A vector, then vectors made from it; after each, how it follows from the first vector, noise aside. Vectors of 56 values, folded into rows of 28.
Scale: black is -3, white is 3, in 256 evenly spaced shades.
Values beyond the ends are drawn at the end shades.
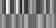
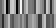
negated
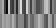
sign-scrambled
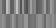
shrunk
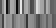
negated
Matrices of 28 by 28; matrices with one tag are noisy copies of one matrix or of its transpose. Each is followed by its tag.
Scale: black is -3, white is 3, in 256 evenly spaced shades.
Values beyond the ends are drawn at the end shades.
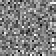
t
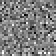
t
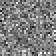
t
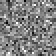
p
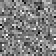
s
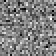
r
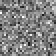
p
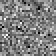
s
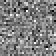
r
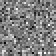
t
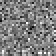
t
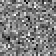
s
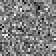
s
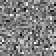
r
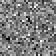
s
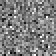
r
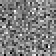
r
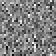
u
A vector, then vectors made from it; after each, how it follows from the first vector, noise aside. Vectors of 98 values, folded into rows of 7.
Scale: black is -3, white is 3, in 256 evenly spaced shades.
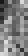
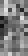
wrapped around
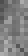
shrunk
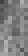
shrunk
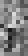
wrapped around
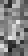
wrapped around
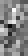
wrapped around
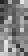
copied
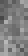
shrunk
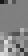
partly zeroed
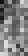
copied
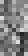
wrapped around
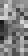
wrapped around
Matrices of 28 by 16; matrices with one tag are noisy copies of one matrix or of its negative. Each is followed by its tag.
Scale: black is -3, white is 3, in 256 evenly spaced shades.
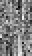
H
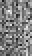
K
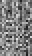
K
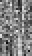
H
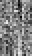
H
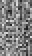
K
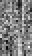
H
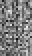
K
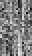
H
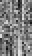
H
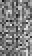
K
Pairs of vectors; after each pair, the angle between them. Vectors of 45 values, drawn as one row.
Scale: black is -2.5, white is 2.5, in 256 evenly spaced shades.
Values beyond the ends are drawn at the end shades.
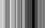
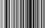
partly aligned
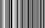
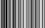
partly opposed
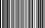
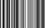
partly aligned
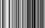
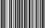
orthogonal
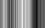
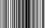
partly opposed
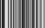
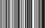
partly opposed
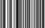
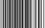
orthogonal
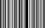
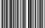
nearly opposite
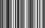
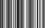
nearly parallel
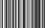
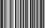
orthogonal
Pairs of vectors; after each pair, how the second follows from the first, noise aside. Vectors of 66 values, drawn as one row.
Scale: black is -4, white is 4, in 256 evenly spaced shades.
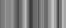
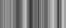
copied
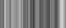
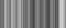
copied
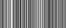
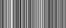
copied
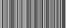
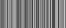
wrapped around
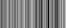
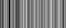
wrapped around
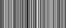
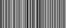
sign-scrambled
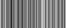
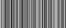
sign-scrambled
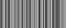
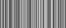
sign-scrambled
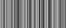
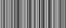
copied
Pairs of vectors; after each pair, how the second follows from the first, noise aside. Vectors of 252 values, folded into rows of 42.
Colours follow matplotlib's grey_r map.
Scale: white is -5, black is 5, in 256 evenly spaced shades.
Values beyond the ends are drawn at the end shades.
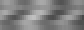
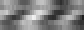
scaled up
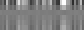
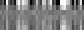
scaled up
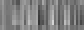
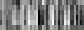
scaled up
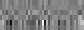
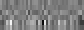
negated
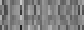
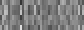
negated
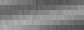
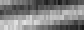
scaled up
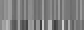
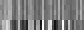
scaled up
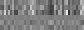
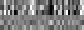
scaled up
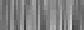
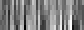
scaled up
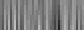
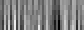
scaled up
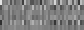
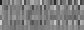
negated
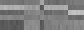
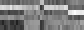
scaled up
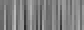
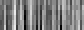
scaled up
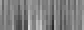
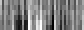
scaled up
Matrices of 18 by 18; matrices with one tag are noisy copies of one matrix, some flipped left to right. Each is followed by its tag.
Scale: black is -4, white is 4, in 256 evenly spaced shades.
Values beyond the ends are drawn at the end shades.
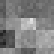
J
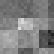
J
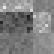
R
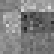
R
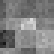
J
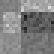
R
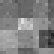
J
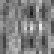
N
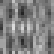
N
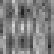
N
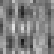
N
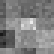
J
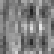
N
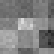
J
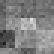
J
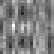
N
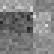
R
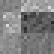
R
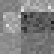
R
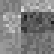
R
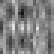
N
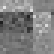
R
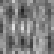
N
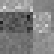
R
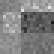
R
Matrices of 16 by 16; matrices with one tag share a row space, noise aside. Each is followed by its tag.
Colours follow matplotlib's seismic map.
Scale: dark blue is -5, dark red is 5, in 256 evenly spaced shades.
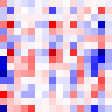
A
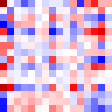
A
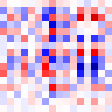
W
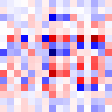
W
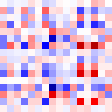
W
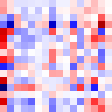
A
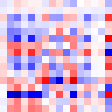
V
